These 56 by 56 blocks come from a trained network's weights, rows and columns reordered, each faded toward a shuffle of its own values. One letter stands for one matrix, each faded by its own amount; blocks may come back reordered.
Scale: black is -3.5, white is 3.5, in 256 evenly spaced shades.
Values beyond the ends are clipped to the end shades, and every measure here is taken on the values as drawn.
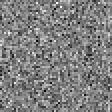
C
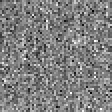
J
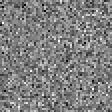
C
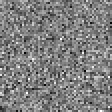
J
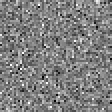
C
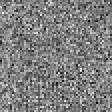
J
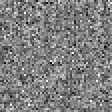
J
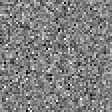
C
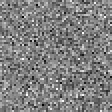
C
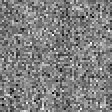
J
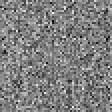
J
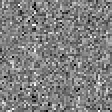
C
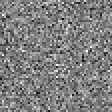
C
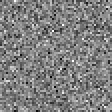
C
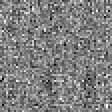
J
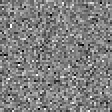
C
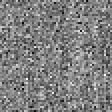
J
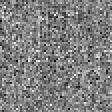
J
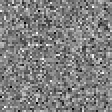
C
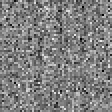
J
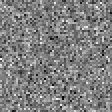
C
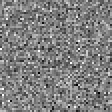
C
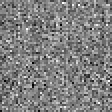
J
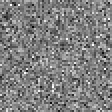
C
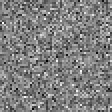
C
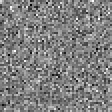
J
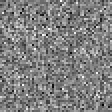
J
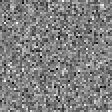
C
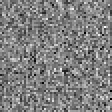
J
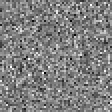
C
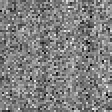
J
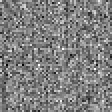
J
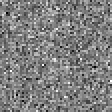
J
